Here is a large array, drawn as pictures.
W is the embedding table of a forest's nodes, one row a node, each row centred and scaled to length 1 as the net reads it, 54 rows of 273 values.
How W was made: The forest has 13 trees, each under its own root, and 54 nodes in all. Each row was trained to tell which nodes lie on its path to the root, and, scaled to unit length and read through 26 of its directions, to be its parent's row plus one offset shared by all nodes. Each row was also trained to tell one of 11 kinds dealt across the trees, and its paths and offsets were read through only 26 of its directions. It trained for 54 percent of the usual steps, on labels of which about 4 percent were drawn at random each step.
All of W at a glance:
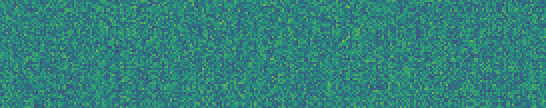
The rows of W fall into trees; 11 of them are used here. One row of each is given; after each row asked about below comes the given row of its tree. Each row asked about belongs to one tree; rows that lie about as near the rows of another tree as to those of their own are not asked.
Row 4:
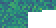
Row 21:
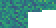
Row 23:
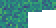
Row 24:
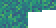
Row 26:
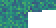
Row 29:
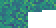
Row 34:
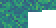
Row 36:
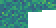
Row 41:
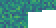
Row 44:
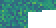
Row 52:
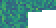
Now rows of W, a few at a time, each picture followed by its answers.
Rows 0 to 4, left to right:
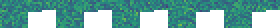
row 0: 44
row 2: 23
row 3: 26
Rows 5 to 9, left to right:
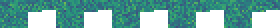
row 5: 4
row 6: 26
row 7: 24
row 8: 36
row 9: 21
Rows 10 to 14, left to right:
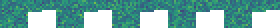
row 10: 26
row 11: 24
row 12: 23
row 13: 24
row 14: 23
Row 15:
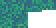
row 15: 41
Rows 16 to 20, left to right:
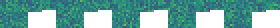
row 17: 44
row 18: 41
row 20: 21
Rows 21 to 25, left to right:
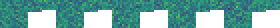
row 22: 21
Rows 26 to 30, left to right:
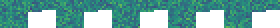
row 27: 23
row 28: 24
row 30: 34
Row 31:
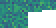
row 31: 44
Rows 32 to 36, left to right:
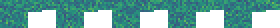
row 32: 41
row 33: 26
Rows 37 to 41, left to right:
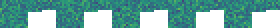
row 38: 29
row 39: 26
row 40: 36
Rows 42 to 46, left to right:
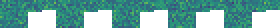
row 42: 23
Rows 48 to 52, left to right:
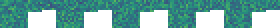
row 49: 34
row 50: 36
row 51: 52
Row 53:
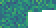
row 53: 36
